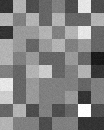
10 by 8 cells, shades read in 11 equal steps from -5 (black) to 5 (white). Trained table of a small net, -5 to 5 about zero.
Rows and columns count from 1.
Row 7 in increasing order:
-1 -1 0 0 0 0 1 4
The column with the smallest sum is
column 8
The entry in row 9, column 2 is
2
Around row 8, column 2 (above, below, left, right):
-1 2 3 1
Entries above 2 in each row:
1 0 1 0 0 1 1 1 1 0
